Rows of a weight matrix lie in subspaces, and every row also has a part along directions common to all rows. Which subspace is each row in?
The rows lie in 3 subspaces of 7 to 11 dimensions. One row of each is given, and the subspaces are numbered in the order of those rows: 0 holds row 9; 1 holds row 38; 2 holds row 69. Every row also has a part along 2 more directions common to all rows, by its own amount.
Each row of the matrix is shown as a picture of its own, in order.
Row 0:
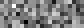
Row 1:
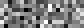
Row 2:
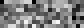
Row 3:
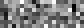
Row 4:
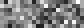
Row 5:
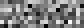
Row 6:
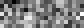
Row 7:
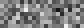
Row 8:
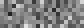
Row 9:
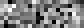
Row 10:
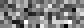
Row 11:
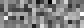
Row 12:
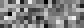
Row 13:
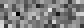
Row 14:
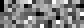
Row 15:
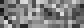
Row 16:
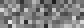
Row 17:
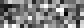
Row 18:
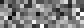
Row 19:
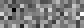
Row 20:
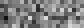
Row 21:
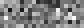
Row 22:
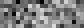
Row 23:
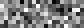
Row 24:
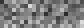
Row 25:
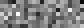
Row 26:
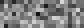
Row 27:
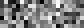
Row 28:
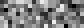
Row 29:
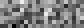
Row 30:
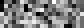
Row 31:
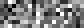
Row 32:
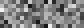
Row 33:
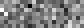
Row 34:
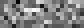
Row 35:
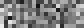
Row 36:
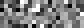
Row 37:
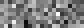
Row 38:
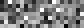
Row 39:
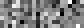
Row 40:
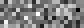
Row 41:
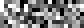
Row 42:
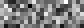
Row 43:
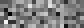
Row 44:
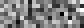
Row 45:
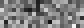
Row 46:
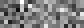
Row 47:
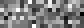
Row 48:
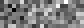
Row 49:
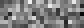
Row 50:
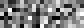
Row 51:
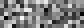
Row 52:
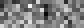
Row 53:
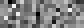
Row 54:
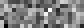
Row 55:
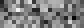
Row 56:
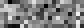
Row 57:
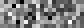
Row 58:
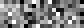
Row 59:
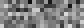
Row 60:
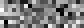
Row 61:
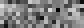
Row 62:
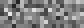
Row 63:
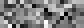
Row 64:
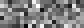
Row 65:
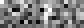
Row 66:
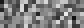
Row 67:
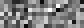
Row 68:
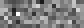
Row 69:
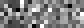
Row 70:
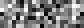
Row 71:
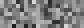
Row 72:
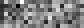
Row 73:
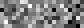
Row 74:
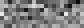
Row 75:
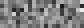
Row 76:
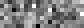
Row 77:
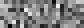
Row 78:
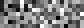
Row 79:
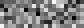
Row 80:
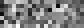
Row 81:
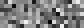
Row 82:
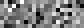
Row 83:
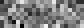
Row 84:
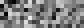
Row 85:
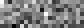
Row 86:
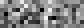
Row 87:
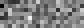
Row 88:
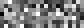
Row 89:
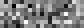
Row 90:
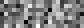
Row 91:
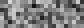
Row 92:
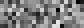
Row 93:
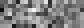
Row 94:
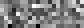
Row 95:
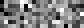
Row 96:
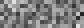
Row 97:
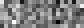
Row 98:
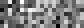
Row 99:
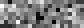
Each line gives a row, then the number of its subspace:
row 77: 0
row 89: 0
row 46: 2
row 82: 0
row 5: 2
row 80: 0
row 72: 0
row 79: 2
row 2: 2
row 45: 2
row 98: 2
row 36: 2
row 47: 2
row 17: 1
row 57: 0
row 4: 0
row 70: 0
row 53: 0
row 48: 0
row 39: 0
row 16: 1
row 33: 1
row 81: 0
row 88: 2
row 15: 2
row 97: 0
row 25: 0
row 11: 2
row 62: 2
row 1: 2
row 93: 2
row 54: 0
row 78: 2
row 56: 1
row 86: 1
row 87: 1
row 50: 1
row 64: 2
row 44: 0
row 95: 2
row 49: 2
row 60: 2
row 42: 1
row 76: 0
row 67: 0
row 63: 2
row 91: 0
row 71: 2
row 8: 0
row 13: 0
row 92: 0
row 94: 0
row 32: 2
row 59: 2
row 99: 0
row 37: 0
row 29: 1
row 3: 1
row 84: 1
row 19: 1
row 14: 2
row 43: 2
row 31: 0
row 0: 0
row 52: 1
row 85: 1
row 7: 1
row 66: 2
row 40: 1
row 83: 0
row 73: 1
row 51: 2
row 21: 2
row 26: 1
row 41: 2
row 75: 0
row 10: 0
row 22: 0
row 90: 0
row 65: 1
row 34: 2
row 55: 2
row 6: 1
